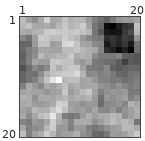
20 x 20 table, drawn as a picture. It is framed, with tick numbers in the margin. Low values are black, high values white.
An odd patch, lower than its surroundings, sits in the top right. Most values sit high, with a long tail of low ones. The middle right is the calmest part. There are no regular stripes. The top right is the roughest part. The top right is the ninth with the lowest average.
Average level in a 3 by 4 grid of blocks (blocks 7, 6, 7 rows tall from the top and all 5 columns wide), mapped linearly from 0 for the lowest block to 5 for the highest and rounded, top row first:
4520
3532
4434
